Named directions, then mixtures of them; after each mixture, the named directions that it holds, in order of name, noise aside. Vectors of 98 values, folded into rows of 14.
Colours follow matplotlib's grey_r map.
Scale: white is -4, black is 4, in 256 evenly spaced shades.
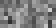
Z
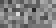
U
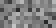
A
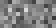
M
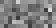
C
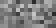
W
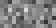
M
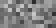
W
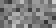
A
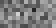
U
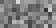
C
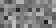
A, Z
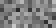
A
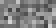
W, Z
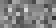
M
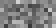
C, W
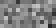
W, Z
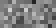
M, W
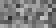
U, Z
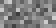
A, C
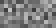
U, W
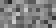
A, M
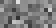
C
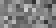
M, U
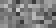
W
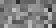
C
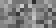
W, Z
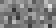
C, W
